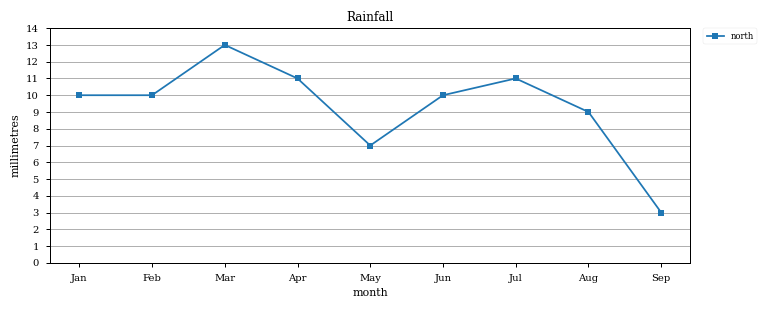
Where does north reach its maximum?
Mar
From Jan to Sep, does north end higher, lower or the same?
lower
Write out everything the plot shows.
Title: Rainfall
x-axis: month, ticks Jan Feb Mar Apr May Jun Jul Aug Sep
y-axis: millimetres, ticks 0 1 2 3 4 5 6 7 8 9 10 11 12 13 14
Legend: north
Values:
north: 10 10 13 11 7 10 11 9 3
